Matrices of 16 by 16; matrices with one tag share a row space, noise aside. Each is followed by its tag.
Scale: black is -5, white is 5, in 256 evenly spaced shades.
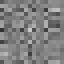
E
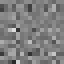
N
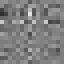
E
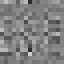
E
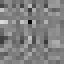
E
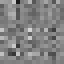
N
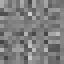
E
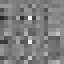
E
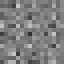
N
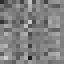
E
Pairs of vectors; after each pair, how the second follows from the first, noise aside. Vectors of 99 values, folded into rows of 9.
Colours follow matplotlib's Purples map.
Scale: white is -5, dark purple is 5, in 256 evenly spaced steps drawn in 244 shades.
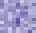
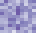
reversed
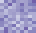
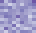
sign-scrambled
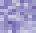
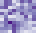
scaled up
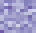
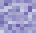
sign-scrambled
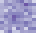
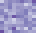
sign-scrambled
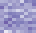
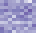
reversed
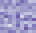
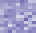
sign-scrambled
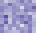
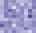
reversed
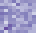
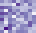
scaled up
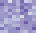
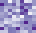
scaled up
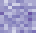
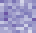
reversed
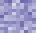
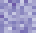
sign-scrambled
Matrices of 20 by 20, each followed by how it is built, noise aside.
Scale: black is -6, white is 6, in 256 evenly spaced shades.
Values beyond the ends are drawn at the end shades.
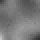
smooth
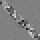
banded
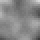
smooth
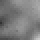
smooth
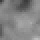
smooth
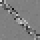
banded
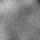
smooth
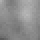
smooth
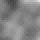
smooth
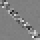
banded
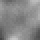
smooth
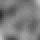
smooth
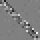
banded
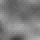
smooth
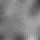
smooth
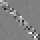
banded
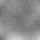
smooth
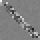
banded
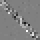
banded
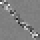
banded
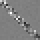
banded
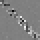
banded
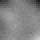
smooth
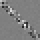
banded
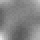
smooth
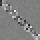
banded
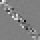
banded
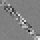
banded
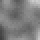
smooth
